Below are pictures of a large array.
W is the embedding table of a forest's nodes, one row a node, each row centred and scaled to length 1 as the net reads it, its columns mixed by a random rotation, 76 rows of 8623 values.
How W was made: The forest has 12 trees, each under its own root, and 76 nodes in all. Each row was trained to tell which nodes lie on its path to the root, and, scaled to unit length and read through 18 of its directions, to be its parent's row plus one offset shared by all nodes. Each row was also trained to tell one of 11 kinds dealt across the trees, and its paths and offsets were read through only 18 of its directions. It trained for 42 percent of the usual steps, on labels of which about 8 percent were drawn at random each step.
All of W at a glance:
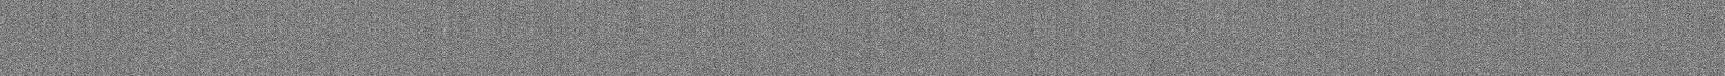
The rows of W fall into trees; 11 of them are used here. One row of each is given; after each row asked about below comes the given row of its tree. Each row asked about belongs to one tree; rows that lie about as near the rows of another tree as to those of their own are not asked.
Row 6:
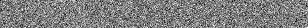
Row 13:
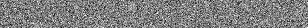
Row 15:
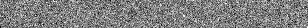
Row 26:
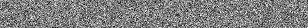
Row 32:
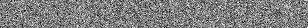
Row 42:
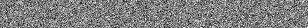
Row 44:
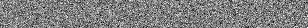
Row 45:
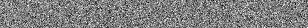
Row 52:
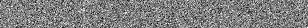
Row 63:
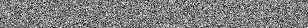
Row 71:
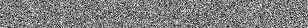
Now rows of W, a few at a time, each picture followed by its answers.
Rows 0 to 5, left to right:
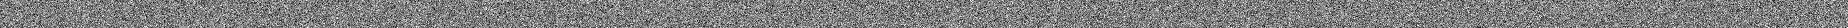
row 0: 52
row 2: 63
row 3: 13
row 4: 44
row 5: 45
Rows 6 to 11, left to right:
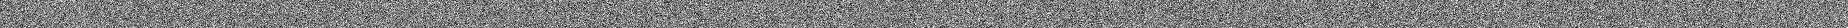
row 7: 13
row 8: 63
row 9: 52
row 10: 71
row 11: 42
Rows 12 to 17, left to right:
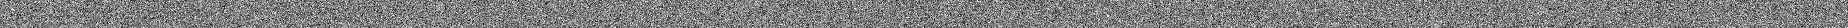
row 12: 45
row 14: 15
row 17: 63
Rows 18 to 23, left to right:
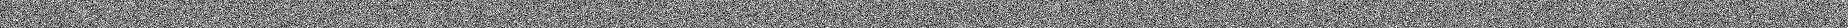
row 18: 13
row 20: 6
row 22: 26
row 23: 42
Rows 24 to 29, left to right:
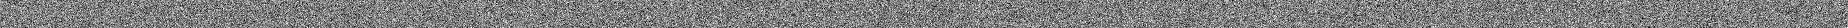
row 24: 15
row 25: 44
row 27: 42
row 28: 52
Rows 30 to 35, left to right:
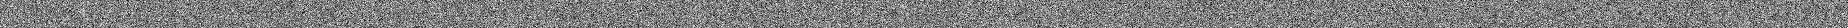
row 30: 13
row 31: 13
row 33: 6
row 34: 32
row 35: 44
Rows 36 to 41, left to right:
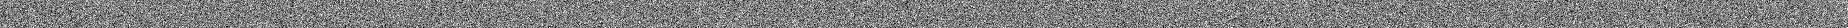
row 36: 13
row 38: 13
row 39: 45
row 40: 26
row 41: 42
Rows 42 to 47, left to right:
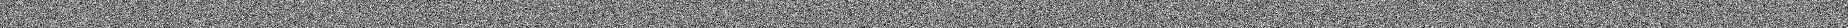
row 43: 63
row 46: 52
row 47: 15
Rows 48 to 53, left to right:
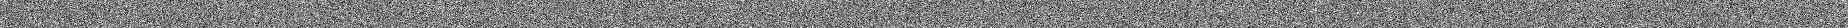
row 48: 42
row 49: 52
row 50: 71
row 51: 6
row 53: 42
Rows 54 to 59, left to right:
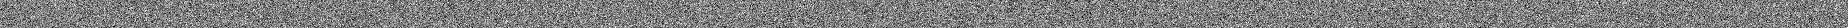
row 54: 26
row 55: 71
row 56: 13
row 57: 45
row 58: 32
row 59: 6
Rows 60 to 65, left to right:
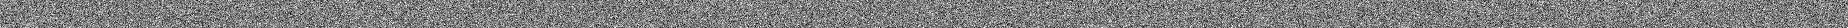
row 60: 6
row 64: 42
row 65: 44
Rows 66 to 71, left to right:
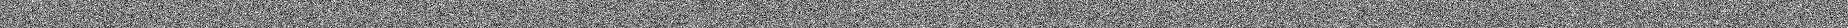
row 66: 26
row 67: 15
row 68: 45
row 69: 42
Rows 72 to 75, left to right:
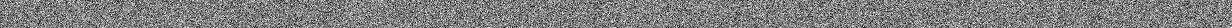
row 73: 6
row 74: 63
